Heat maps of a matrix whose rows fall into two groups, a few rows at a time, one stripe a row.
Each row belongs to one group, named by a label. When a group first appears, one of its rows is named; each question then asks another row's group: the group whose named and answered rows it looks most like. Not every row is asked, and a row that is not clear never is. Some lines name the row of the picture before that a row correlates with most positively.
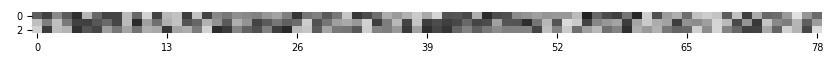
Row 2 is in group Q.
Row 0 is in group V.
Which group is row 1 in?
Q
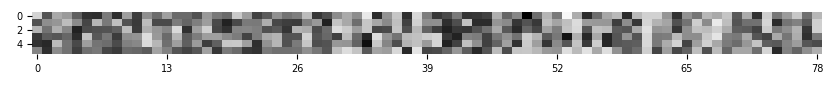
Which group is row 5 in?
Q
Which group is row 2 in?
Q
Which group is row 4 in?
V
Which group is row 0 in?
Q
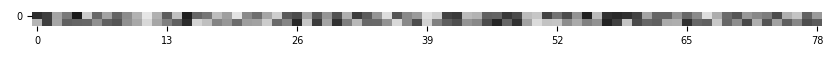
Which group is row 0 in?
V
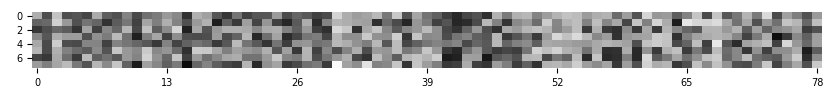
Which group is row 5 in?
V
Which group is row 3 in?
Q
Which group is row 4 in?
Q
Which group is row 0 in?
Q
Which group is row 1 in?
Q
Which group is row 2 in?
V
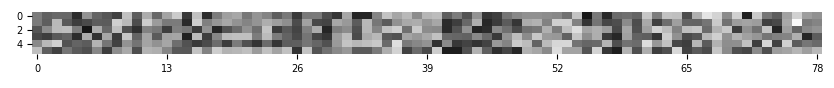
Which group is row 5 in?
V
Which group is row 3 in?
V
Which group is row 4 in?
Q
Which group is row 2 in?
Q
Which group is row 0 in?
V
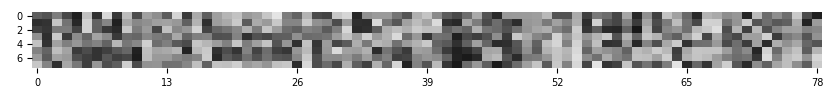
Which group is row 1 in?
V
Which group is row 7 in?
V
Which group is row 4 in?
V
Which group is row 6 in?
Q
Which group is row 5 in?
Q
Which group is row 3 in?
Q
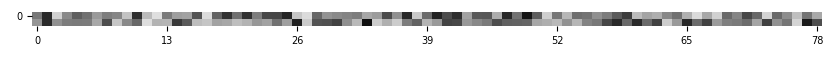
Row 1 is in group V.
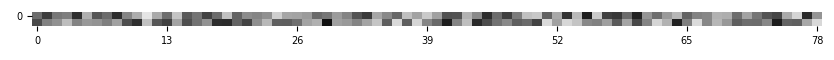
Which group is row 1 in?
Q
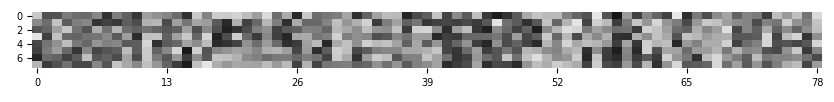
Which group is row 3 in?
Q
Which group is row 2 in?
Q
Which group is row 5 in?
V
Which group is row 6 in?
V
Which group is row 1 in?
Q
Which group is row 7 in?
V
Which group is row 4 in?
Q
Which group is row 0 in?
V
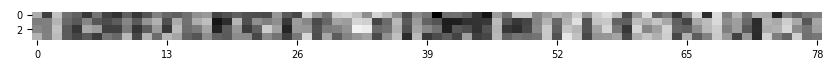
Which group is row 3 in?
Q
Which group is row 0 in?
Q
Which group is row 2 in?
Q
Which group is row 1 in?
Q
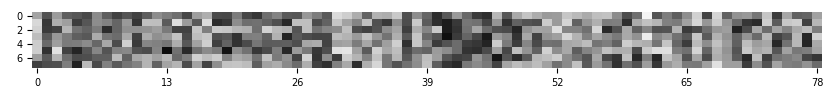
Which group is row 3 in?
Q
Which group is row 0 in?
Q
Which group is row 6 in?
V
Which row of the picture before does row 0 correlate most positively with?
0
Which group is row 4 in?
Q
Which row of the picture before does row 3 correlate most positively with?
1
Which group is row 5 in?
Q
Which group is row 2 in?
V
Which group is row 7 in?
V
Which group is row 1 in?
Q
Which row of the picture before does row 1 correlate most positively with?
1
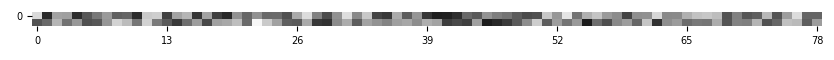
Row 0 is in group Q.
